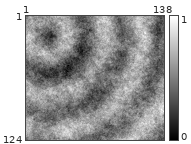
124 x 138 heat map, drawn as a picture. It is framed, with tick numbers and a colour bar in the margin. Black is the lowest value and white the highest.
Seam: none. Slope: none. Mirror symmetry: none. Rings: centred on the top left.
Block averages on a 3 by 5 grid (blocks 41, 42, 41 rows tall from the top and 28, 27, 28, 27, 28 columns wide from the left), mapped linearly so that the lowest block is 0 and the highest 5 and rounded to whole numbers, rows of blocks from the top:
3 3 2 2 3
1 0 1 3 1
2 3 2 3 5
